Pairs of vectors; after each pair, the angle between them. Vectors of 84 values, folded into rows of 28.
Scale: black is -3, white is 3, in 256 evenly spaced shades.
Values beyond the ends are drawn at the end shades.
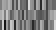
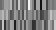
nearly parallel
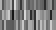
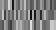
partly aligned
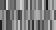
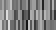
partly opposed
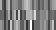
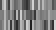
nearly opposite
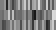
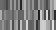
orthogonal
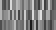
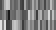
orthogonal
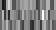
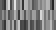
partly aligned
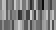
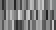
nearly opposite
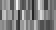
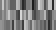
partly aligned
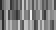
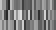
partly opposed
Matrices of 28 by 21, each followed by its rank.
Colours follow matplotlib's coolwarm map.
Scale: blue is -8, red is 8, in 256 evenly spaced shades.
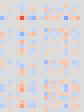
two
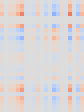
one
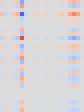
one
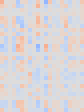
three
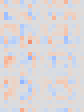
three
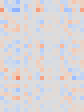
three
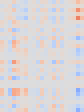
two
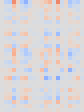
two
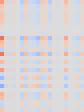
one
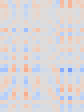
two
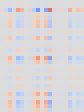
one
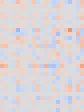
three
